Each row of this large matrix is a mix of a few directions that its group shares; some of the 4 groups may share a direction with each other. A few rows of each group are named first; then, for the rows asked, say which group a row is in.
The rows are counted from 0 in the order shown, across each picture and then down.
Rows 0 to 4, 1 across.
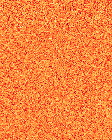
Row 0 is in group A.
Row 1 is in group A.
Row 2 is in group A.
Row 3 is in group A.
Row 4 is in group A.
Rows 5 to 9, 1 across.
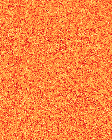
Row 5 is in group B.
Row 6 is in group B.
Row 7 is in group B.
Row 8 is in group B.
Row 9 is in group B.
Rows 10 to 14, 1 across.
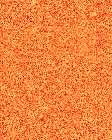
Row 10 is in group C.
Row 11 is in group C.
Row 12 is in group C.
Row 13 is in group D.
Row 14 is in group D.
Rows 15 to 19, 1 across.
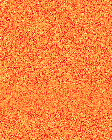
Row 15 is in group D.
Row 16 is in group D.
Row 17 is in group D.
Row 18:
A
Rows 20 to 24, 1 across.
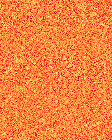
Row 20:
C
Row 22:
A
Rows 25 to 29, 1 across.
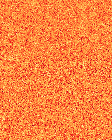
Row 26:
B
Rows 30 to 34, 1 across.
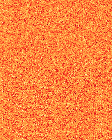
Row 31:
B
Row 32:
A
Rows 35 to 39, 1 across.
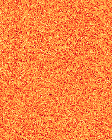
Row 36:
B
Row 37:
B
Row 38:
A
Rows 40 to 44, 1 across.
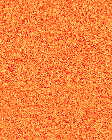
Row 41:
B
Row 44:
C
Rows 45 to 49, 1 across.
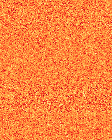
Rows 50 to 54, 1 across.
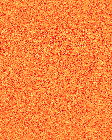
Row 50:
A
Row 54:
C
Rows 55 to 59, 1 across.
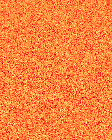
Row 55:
A
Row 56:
A
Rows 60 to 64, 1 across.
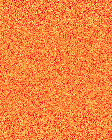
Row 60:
C
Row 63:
C
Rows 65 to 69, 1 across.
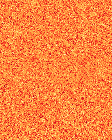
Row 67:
C
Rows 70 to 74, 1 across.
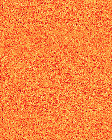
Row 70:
C
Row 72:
D
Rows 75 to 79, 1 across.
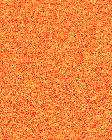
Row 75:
B
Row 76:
A
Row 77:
C
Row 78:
C
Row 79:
C
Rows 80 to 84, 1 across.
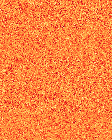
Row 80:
D
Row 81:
C
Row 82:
A
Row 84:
C
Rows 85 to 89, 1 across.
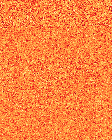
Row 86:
A
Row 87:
B
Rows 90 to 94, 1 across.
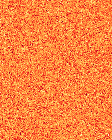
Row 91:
D
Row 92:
C
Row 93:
D
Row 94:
B
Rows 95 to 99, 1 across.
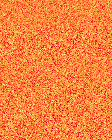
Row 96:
A
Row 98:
A
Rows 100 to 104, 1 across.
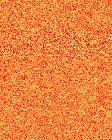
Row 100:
A
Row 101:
C
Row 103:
C
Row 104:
A
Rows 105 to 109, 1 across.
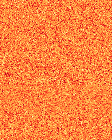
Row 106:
D
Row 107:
D
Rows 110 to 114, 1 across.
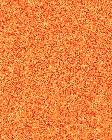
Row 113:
A
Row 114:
B
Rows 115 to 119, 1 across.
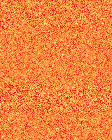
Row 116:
A
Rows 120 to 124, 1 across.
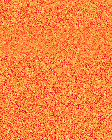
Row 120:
B
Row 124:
A
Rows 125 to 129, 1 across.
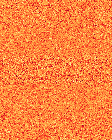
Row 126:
A
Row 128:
C
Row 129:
D
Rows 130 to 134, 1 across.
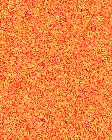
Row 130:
B
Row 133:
B
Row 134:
D
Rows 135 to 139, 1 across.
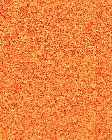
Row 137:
C
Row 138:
B
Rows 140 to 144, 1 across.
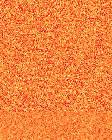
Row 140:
D
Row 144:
A
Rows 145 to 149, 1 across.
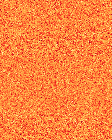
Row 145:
D
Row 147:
A
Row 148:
A
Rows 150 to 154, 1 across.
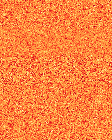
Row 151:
D
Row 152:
C
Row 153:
A
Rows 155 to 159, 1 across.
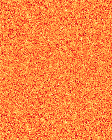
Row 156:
B
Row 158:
C
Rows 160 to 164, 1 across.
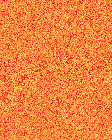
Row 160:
A
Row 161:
A
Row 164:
D
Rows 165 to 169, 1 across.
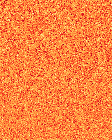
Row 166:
D
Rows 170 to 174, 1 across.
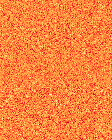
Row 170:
A
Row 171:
C
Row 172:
D
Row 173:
A
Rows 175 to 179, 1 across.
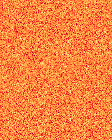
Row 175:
C
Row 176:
A
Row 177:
D
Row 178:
C
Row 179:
C
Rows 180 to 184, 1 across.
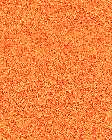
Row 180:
B
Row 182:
A
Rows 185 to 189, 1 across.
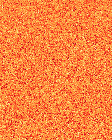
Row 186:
B
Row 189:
A
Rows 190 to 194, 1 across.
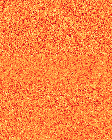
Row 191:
C
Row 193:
B
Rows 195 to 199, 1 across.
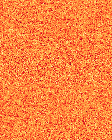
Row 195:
C
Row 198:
B
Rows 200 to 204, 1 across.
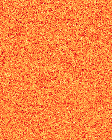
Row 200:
C
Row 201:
B
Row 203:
C
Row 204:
C
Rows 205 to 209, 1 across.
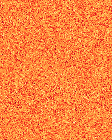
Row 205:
C
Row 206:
A
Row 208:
D
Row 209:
C
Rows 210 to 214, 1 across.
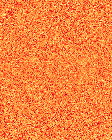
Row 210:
A
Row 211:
D
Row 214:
D
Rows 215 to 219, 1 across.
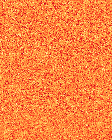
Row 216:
B
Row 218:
B
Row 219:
D
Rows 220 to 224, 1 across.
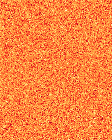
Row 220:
D
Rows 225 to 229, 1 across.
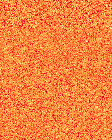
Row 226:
D
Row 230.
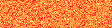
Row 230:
C
